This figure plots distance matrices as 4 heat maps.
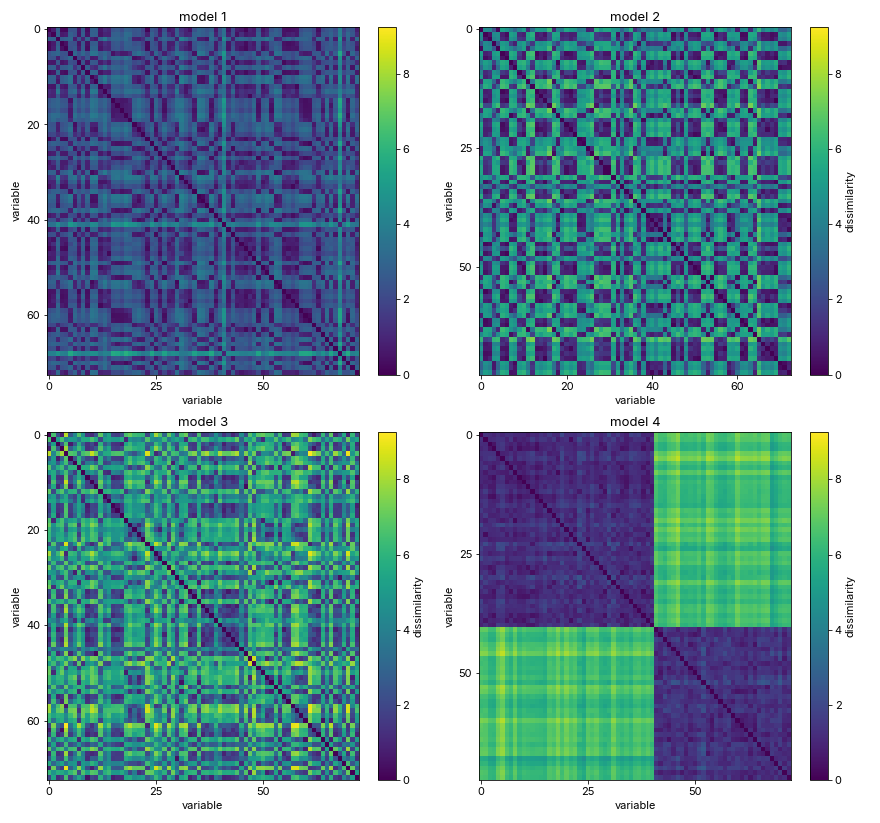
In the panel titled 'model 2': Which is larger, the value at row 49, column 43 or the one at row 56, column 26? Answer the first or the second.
the second
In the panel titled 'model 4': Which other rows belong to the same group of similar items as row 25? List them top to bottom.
0, 1, 2, 3, 4, 5, 6, 7, 8, 9, 10, 11, 12, 13, 14, 15, 16, 17, 18, 19, 20, 21, 22, 23, 24, 26, 27, 28, 29, 30, 31, 32, 33, 34, 35, 36, 37, 38, 39, 40
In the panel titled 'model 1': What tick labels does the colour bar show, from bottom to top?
0, 2, 4, 6, 8
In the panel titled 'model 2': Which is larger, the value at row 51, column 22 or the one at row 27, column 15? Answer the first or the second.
the second
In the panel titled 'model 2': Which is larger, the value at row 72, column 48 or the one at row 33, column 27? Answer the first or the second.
the second
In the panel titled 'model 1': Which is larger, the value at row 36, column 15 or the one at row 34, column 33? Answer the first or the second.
the first
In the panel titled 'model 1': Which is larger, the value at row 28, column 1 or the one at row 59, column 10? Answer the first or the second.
the second
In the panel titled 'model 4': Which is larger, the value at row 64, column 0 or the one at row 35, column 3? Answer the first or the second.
the first
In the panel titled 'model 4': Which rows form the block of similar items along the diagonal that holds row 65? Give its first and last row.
41 to 72
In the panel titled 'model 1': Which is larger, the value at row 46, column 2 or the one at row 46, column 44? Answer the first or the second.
the first
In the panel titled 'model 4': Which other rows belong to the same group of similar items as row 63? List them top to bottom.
41, 42, 43, 44, 45, 46, 47, 48, 49, 50, 51, 52, 53, 54, 55, 56, 57, 58, 59, 60, 61, 62, 64, 65, 66, 67, 68, 69, 70, 71, 72
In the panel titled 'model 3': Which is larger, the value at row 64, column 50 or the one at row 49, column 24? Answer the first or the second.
the second
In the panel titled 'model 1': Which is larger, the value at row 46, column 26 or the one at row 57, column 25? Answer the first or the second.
the second
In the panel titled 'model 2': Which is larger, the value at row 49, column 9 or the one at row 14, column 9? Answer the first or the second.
the second
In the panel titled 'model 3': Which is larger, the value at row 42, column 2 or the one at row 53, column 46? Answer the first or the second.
the second
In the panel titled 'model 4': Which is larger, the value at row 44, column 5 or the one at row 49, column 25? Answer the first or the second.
the first
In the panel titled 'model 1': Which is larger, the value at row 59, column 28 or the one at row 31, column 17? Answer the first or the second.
the second
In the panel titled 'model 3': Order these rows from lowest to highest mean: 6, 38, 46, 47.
38, 46, 6, 47
